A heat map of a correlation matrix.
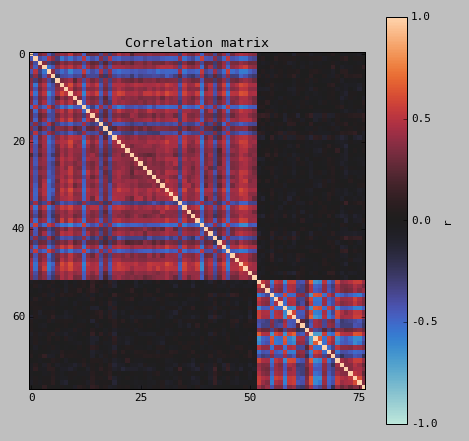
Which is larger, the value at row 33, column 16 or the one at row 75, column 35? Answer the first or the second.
the second
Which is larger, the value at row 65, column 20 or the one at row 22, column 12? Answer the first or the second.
the first
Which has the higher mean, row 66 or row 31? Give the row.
31
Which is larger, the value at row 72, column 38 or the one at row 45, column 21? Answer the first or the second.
the first
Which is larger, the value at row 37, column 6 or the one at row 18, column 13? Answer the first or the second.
the first
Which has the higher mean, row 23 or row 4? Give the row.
23
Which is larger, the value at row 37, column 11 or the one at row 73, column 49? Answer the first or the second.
the first
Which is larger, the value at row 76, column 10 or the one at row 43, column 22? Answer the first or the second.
the second
